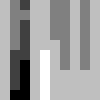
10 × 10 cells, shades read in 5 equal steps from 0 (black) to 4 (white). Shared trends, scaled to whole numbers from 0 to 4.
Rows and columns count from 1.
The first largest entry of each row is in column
1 1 1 1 1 5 5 5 5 5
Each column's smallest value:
3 0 0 3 3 2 2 3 2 3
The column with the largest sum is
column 5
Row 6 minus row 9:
0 0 1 0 0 0 -1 0 -1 0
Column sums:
30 14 7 30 35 26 23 30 23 30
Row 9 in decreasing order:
4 3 3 3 3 3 3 3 1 0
